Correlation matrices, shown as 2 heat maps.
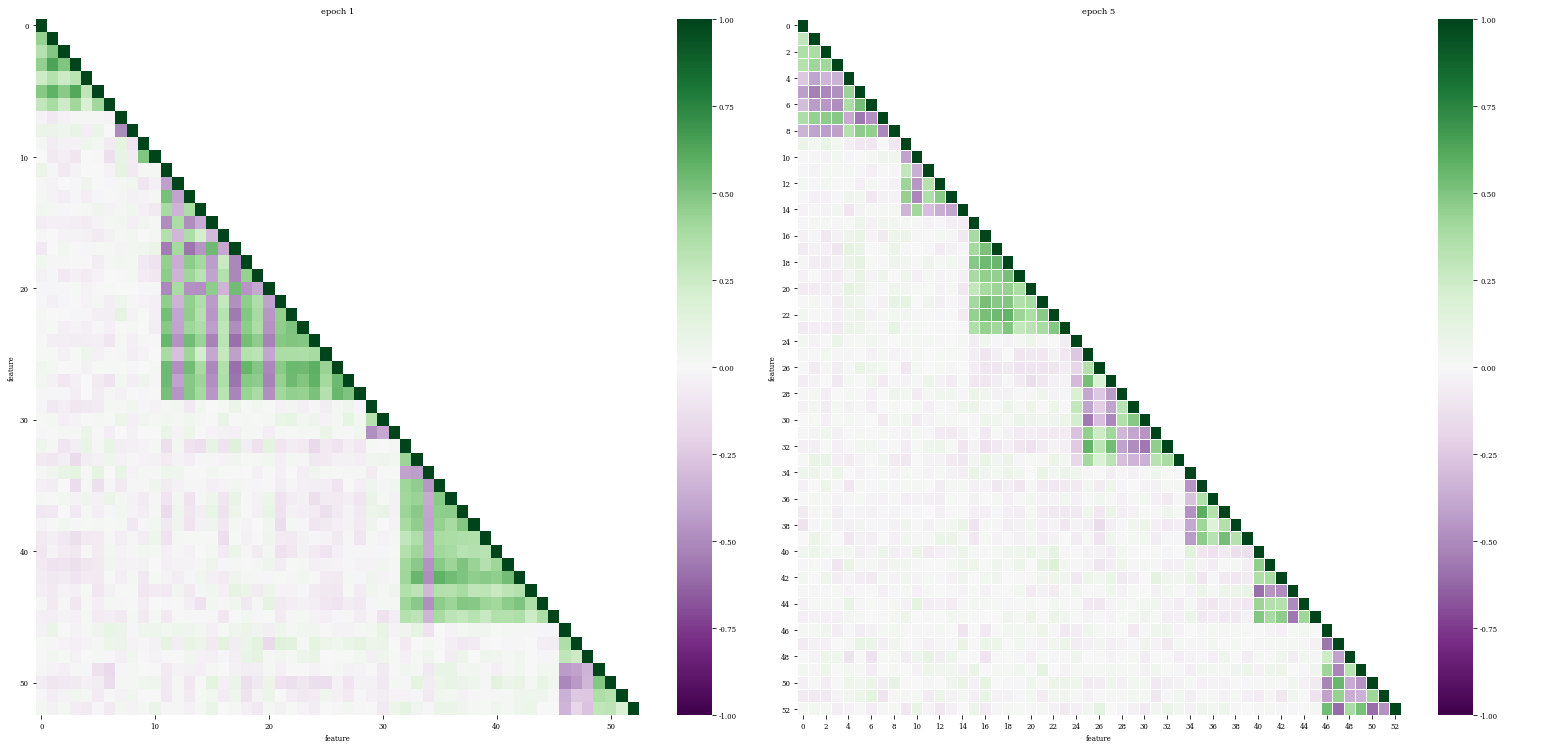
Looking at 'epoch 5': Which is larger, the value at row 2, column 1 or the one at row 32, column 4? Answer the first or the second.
the first
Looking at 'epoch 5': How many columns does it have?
53
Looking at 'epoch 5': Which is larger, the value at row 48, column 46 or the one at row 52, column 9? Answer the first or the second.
the first
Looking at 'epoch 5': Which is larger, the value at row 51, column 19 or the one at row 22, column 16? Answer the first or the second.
the second
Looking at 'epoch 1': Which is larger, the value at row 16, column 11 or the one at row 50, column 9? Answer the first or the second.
the first
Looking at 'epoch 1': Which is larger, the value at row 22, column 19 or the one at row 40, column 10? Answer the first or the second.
the first
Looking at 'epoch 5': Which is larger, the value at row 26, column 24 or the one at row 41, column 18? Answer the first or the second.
the second
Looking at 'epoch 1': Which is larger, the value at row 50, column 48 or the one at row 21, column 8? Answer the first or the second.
the second
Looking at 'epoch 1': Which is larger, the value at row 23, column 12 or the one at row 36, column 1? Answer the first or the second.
the second
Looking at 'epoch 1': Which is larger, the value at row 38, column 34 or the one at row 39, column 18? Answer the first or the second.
the second
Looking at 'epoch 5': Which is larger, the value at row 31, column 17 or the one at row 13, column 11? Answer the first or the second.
the second
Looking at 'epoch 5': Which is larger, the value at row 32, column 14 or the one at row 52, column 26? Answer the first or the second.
the second
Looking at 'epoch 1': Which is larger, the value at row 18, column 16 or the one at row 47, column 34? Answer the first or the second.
the first
